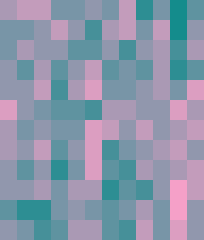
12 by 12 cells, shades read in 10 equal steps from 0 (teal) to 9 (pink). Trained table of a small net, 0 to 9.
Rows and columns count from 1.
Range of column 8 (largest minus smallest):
5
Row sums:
52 56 52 49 64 61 68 63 55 59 49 55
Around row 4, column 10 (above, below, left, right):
6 6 3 1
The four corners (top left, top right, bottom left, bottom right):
6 3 5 5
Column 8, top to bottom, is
7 7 2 4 4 6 5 4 2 3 4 2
